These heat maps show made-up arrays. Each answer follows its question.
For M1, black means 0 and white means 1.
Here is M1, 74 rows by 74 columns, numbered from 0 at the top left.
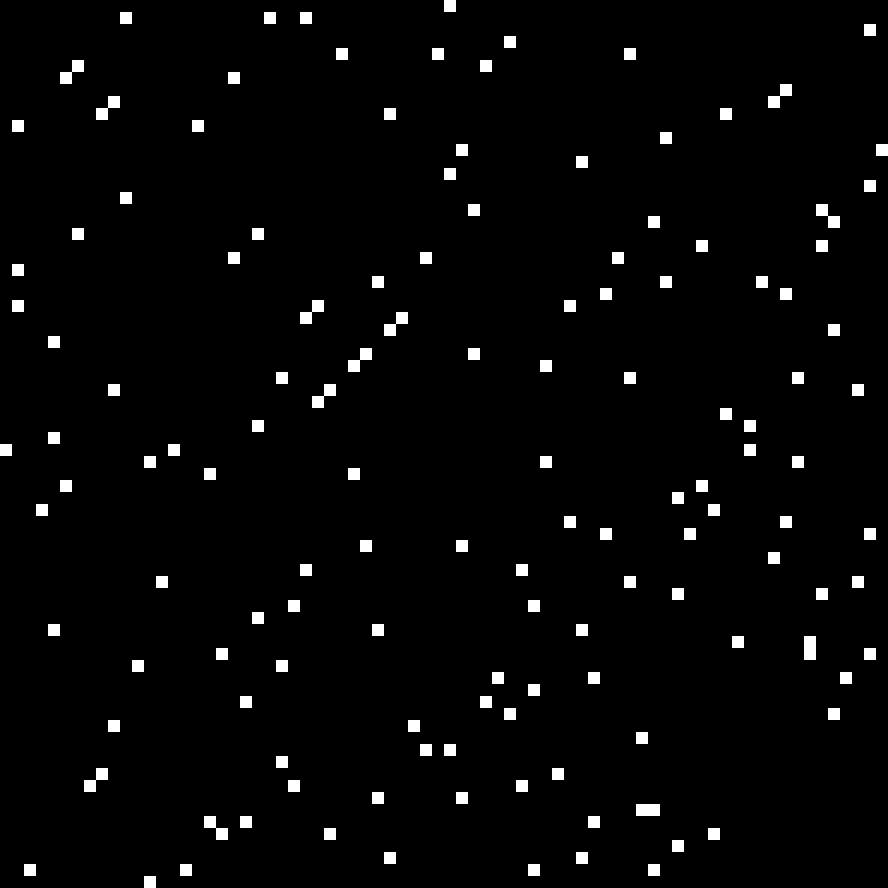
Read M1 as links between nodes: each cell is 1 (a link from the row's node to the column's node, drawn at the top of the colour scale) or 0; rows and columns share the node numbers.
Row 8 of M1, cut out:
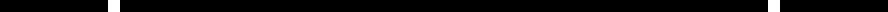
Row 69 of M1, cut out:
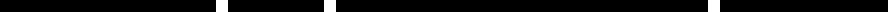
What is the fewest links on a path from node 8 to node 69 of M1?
4
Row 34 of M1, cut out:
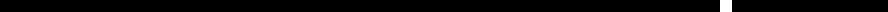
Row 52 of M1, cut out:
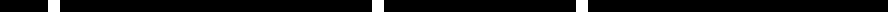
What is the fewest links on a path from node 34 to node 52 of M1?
6
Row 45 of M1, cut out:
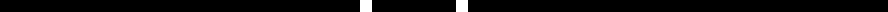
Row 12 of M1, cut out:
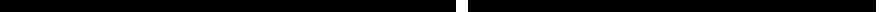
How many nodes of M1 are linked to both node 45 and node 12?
1
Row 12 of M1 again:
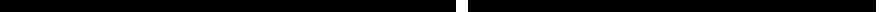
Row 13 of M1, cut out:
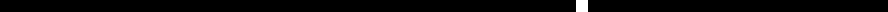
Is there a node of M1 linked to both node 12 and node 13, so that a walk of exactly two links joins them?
no
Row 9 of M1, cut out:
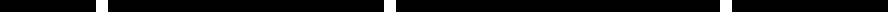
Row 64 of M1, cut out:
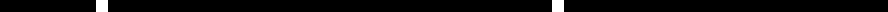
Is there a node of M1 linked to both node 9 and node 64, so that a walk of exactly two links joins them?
yes
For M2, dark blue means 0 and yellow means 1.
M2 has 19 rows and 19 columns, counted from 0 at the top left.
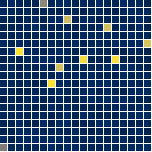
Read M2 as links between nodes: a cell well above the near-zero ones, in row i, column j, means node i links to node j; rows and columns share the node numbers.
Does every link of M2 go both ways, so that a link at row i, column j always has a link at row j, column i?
no
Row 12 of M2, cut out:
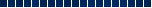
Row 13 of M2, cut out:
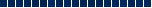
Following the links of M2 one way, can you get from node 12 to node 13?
no
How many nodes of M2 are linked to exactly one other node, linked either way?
3
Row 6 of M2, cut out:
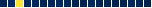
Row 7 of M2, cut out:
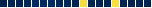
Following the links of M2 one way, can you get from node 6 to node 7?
yes
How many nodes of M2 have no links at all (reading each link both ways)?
8
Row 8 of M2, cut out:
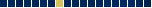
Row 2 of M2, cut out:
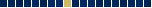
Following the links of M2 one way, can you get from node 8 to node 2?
yes
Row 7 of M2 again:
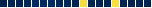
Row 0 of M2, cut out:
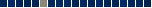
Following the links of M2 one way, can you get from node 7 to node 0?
no
